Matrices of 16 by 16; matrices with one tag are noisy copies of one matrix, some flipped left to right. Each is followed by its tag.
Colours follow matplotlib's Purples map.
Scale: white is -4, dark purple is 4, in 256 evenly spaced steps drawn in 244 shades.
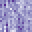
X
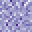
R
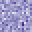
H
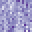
X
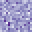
H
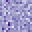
H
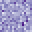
H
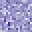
H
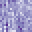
X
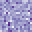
H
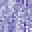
X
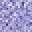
R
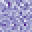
R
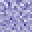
R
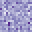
H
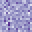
H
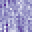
X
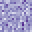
H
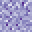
R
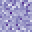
R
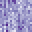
X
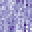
X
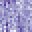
X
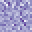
R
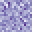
R
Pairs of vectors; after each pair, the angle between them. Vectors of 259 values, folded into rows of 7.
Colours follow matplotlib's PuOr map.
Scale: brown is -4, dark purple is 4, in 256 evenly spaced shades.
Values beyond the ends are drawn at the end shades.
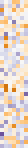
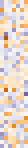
nearly parallel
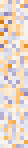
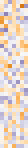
nearly parallel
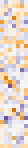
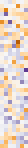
partly aligned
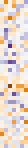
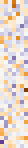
partly aligned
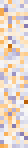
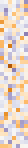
partly aligned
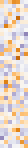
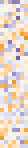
nearly opposite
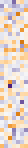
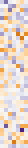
orthogonal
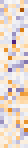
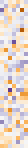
nearly parallel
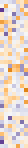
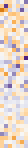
partly opposed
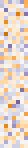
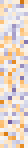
orthogonal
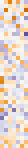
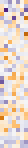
nearly opposite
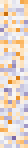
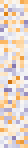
nearly parallel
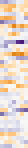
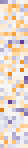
partly aligned
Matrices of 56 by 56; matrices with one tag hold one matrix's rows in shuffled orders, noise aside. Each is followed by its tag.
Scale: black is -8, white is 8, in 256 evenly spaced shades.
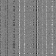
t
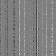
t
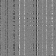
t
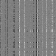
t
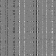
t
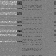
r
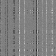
t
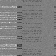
r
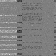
r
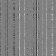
t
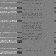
r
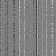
t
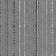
t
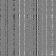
t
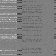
r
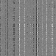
t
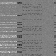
r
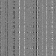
t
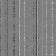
t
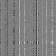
t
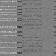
r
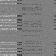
r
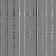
t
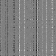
t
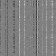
t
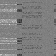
r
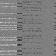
r
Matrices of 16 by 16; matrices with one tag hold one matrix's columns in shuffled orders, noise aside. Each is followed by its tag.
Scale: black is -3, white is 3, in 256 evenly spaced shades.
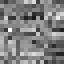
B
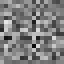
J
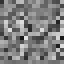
J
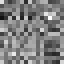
B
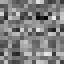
B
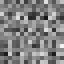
B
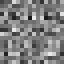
B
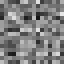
B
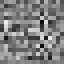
J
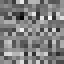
B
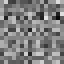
B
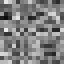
B
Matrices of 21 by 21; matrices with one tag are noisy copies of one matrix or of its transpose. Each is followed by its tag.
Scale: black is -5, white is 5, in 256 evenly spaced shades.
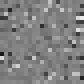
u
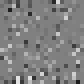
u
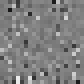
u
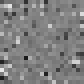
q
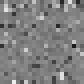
q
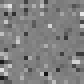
q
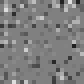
q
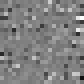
u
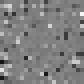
q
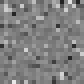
q
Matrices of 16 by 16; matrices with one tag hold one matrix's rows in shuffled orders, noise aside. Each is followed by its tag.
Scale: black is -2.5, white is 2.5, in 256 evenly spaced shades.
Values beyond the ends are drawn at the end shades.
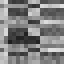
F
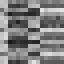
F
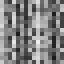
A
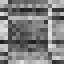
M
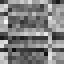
M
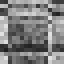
M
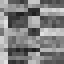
F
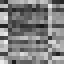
M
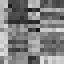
F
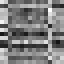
M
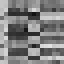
F
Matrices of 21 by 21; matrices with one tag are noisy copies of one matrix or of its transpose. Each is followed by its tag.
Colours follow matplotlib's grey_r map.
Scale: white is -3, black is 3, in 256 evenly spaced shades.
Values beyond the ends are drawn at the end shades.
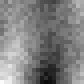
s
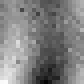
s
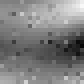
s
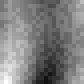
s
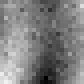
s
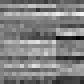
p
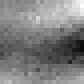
s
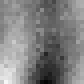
s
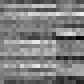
p
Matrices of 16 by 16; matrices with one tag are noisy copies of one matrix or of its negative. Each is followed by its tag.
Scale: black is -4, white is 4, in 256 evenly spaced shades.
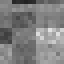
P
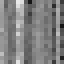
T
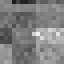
P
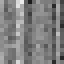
T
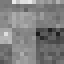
P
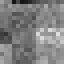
P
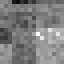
P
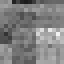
P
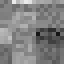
P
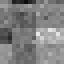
P
